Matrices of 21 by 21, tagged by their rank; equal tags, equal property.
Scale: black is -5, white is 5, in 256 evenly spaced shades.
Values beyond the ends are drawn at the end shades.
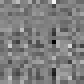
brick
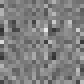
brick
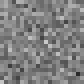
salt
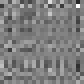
brick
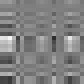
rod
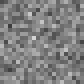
salt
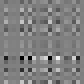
rod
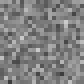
salt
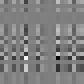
rod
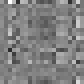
brick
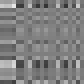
rod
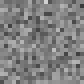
salt
